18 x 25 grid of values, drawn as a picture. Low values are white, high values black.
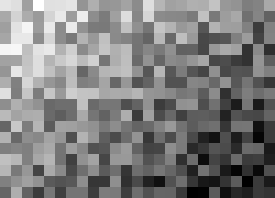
There are no regular stripes. No single row or column stands out from its neighbours. The top left is the ninth with the lowest average. Values rise toward the bottom right.
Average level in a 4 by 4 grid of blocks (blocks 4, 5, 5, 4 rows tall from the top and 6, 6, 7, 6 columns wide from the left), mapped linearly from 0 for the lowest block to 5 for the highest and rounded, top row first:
0122 | 0133 | 2234 | 2345
